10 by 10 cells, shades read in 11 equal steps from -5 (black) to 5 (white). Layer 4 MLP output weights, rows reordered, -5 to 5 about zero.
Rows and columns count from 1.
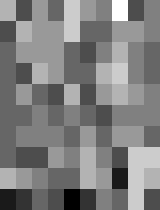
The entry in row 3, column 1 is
-1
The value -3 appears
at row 10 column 2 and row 10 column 6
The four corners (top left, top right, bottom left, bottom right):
2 0 -4 -2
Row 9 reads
2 1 0 -1 -1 2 1 -4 3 2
